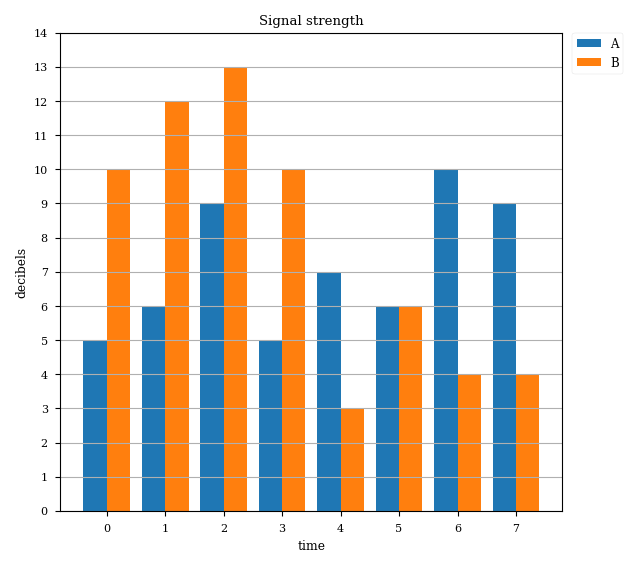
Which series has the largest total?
B
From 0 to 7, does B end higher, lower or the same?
lower
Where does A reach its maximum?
6
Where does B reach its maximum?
2
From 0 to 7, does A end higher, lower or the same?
higher
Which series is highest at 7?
A
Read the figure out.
Title: Signal strength
x-axis: time, ticks 0 1 2 3 4 5 6 7
y-axis: decibels, ticks 0 1 2 3 4 5 6 7 8 9 10 11 12 13 14
Legend: A, B
Values:
A: 5 6 9 5 7 6 10 9
B: 10 12 13 10 3 6 4 4
